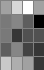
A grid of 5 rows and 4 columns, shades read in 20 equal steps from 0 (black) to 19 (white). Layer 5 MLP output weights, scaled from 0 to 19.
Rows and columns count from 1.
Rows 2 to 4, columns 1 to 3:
9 10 7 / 9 4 6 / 7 10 5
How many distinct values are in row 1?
3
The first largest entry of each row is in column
3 2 1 2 1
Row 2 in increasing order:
0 7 9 10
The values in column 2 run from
4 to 16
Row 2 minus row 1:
-3 -6 -12 -12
